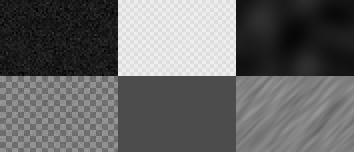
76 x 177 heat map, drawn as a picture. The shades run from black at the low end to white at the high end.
The table splits into 2 rows of 3 panels. Panel 1,1: very low, fine-grained, faint in contrast. Panel 1,2: very high, checkered, faint in contrast. Panel 1,3: very low, smooth, faint in contrast. Panel 2,1: middling, checkered. Panel 2,2: low, flat. Panel 2,3: middling, slanting up to the right, faint in contrast.
